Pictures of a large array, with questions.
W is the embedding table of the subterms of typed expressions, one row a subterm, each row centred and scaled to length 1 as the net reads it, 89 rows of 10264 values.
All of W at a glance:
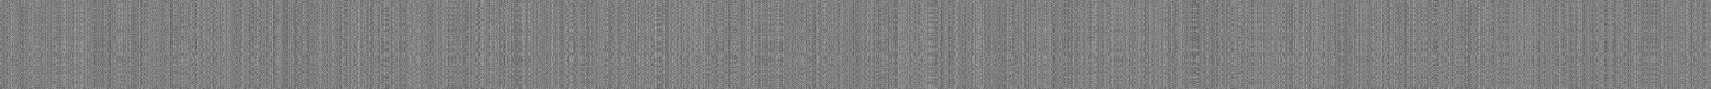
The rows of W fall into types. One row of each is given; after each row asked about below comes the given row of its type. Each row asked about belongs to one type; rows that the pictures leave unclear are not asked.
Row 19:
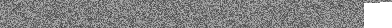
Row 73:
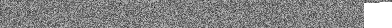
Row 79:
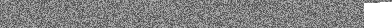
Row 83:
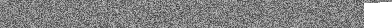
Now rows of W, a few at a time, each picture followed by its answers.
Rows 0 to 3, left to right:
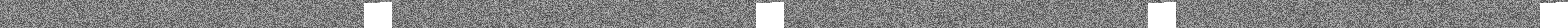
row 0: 79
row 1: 83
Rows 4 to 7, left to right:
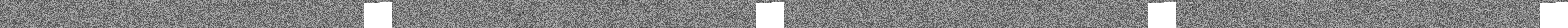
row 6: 79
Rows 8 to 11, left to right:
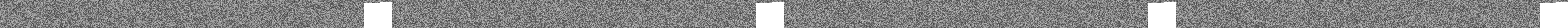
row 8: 19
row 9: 79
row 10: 79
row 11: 19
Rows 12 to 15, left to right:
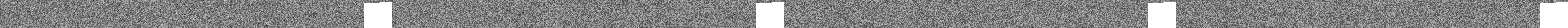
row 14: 19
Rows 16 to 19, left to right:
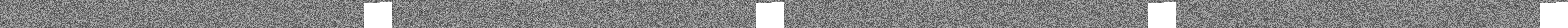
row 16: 79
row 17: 73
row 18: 79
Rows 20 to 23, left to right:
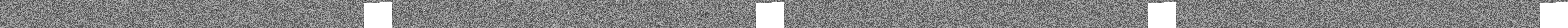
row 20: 19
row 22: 79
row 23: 79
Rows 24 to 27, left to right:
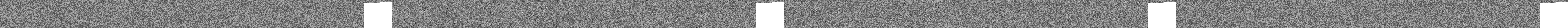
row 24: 19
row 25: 19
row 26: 73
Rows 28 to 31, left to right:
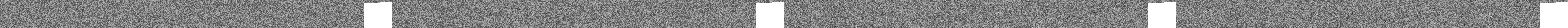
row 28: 79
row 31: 83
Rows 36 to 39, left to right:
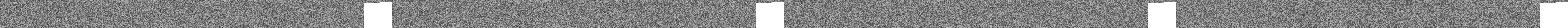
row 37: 73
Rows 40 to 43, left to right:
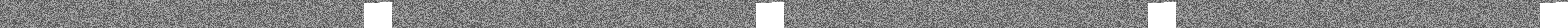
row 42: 79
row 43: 19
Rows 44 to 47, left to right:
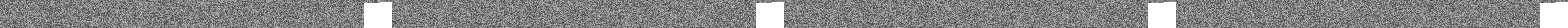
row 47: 79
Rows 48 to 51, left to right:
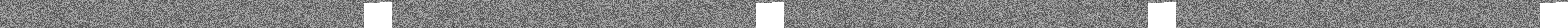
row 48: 19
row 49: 19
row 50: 83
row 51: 19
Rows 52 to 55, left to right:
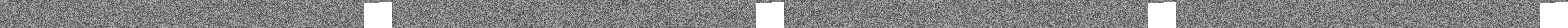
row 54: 73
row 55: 79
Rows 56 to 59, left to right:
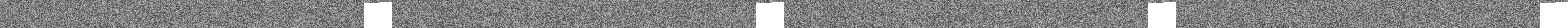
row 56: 83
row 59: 83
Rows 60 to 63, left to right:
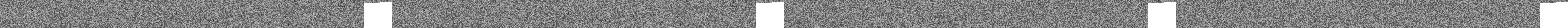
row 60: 83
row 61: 83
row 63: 79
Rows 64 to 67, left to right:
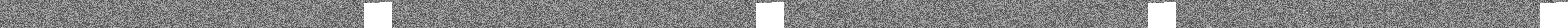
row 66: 19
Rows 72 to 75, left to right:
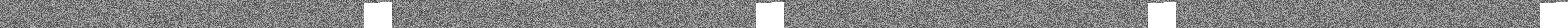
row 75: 79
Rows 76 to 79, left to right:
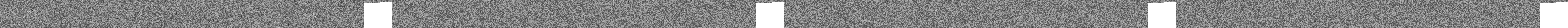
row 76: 83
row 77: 19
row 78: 19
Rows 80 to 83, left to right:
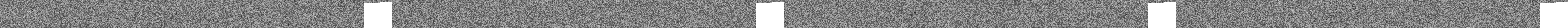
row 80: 83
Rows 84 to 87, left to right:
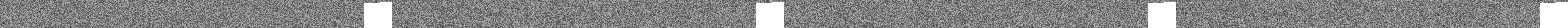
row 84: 79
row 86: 19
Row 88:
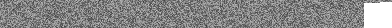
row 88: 19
